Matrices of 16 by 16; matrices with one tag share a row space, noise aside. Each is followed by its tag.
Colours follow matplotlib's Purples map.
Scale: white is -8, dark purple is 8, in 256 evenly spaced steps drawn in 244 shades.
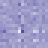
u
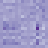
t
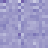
u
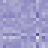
t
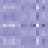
t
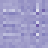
t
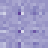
u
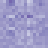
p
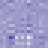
p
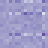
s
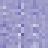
u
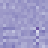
t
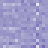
t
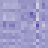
t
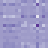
t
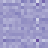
t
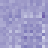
s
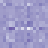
p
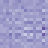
s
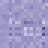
s
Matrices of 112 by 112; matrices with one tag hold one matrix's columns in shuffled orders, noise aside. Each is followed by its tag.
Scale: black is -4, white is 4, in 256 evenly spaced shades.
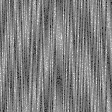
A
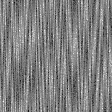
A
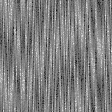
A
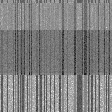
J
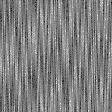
A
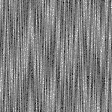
A
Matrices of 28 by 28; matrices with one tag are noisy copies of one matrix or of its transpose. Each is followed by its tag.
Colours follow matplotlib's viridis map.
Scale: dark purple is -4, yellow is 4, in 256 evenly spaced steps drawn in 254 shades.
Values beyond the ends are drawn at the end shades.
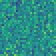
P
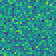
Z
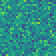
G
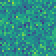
G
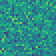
Z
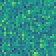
G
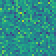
Z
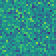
Z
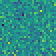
P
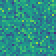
Z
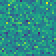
Z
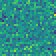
P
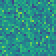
Z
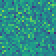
Z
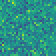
G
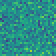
P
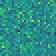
Z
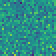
P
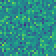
G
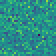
Z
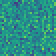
P
